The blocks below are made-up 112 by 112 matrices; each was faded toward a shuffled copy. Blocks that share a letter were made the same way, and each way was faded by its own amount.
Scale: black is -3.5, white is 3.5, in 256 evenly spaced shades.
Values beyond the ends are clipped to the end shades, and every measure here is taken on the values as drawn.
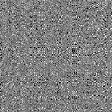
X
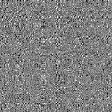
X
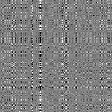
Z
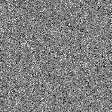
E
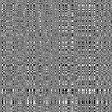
Z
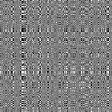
Z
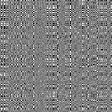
Z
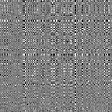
Z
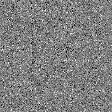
E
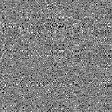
X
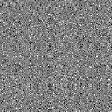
X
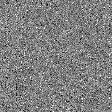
E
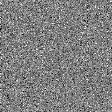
E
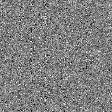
E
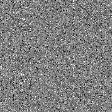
E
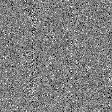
E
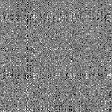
X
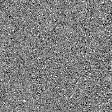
E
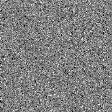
E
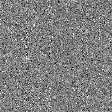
E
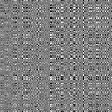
Z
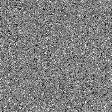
E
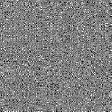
X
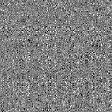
X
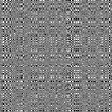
Z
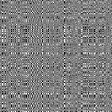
Z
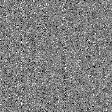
E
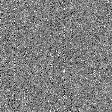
E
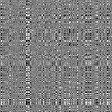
Z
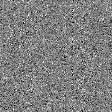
E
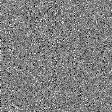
E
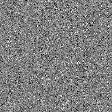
E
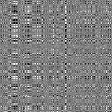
Z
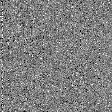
E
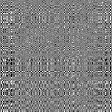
Z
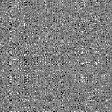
X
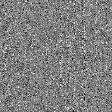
E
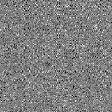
X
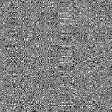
X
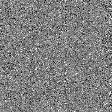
E
